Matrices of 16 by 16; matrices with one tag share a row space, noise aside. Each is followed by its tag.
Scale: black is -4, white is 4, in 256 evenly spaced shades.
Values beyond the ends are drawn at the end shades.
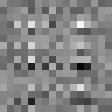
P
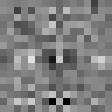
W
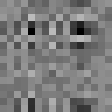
P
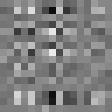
W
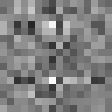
W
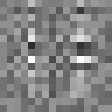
P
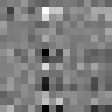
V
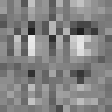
P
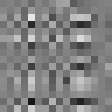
P
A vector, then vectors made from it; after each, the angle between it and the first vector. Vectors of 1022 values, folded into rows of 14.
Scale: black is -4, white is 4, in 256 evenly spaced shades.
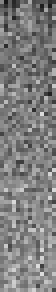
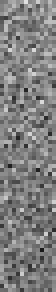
partly opposed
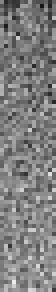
nearly parallel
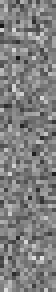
orthogonal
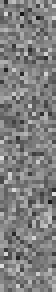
orthogonal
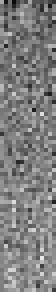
nearly parallel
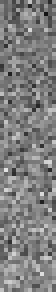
partly aligned
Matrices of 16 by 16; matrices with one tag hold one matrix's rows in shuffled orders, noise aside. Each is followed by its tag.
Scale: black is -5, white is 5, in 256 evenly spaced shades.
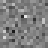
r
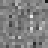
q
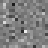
r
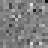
q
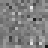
q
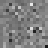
q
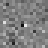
r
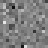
r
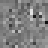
q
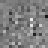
q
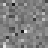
r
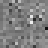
q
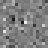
r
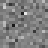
r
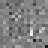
q
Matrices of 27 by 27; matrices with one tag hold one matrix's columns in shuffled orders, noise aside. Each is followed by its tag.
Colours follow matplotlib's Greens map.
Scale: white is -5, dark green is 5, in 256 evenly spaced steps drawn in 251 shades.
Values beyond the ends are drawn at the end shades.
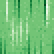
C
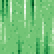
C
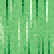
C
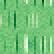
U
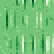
U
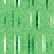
U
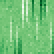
C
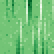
C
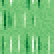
U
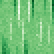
C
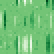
U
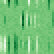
U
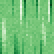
C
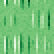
U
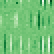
U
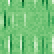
U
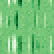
U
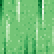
C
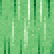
C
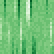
C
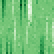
C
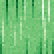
C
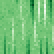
C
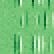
U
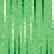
C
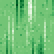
C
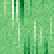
C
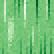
C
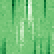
C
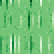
U
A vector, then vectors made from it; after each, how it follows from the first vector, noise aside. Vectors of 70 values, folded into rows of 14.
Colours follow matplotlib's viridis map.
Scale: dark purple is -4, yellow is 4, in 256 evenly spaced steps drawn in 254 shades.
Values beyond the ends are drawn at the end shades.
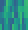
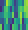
scaled up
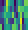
scaled up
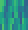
negated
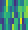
scaled up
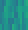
shrunk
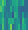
negated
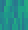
shrunk
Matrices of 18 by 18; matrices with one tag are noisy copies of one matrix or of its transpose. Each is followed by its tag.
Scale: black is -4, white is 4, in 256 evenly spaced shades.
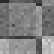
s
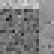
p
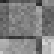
s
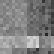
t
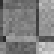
s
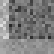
p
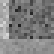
p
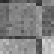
s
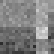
t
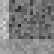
p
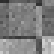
s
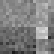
t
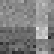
t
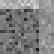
p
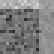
p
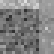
p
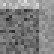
p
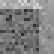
p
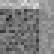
p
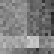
t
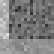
p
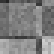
s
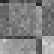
s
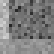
p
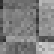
s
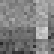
t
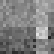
t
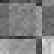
s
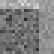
p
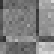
s
